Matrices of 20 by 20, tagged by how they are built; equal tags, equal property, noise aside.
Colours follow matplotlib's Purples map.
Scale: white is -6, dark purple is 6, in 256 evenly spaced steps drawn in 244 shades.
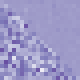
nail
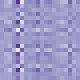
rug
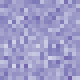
rug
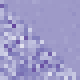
nail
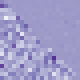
nail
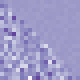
nail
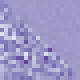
nail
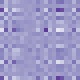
rug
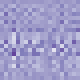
rug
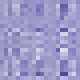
rug
